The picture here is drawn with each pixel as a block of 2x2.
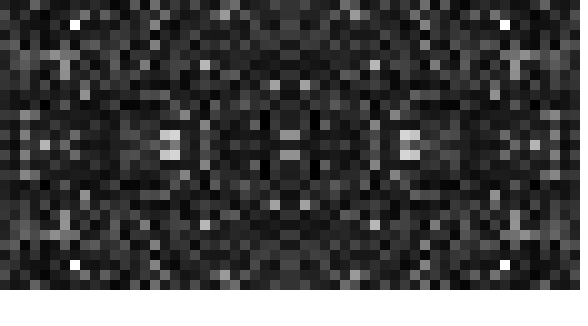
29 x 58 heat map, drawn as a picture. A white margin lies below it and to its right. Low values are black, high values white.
Slope: none. Mirror symmetry: left to right and top to bottom. Average level on the scale: 20%. Stripes: none. Grain: fine. Histogram: skewed, a long tail of high values.
